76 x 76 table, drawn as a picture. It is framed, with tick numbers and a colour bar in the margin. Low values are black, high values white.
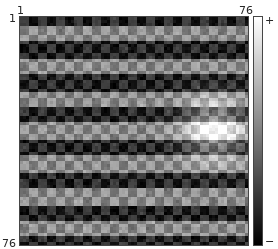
Slope: none. Bumps: one, in the middle right. Stripes: horizontal, repeating 7 times. Ninth with the highest average: middle right.
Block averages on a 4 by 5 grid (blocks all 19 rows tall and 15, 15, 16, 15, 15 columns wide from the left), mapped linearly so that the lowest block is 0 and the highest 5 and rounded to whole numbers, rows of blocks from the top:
1 1 1 1 1 / 0 0 0 2 5 / 1 1 1 3 5 / 2 2 2 2 2
